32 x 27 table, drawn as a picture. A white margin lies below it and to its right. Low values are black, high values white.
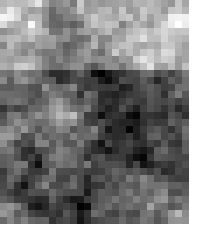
No regular stripes run through it. A horizontal seam about 30% of the way down splits the table, and the top part is higher. The field is mottled with small blotches. The ninth with the highest average is the top right.
